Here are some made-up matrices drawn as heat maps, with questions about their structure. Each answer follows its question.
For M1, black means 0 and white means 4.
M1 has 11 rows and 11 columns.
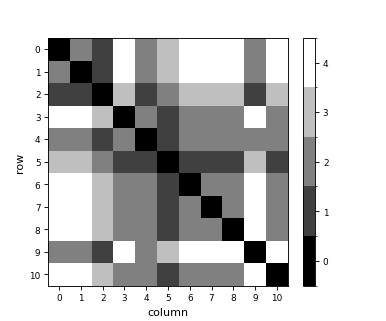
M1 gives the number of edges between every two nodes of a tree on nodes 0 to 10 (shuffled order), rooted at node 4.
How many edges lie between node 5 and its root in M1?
1
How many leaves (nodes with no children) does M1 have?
8
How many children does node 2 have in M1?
3
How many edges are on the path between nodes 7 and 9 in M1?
4
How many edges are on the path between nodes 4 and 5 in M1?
1
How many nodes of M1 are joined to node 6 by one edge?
1
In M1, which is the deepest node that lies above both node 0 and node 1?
2
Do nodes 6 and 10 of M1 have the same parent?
yes
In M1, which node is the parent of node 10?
5
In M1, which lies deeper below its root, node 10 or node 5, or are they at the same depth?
node 10
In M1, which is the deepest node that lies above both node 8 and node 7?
5
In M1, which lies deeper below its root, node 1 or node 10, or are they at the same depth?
the same depth
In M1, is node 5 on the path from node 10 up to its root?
yes
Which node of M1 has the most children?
5
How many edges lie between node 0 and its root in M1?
2
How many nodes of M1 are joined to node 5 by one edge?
6
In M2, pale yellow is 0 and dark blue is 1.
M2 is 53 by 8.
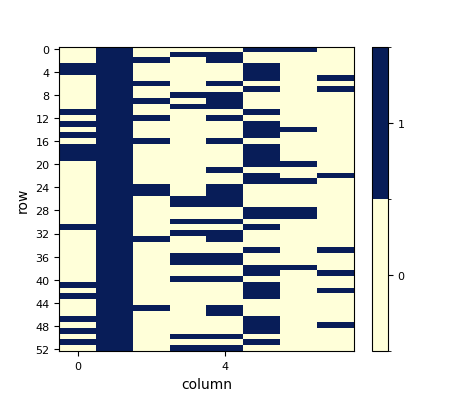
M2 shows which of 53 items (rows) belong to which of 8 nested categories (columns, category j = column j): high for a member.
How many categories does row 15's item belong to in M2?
3
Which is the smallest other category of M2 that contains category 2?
4
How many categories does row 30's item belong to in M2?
3
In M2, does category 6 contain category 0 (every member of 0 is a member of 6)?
no
